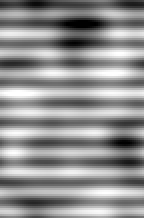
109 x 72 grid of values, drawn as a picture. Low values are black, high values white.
There are no lone odd cells. The top middle is the ninth with the lowest average. The ninth with the highest average is the middle left. Stripes running across repeat 11 times from top to bottom.
